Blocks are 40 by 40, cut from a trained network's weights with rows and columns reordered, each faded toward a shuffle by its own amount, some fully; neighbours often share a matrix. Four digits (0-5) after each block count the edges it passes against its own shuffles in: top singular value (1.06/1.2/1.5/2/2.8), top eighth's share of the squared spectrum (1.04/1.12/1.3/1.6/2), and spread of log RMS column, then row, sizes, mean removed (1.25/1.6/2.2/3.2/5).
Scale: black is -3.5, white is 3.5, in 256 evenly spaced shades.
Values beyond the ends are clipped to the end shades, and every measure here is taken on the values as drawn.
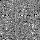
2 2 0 1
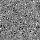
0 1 0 0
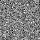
1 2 0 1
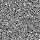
0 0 0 0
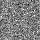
0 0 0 0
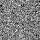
1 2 0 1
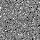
0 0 0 0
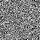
1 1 0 0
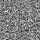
2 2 0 1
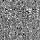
2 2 0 1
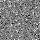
0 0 0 0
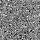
1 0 1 0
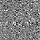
3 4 1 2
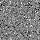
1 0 0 0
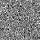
2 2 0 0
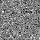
2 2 0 0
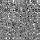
3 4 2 1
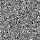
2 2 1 0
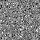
2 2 0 0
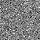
2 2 0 0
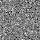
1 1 0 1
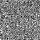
1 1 0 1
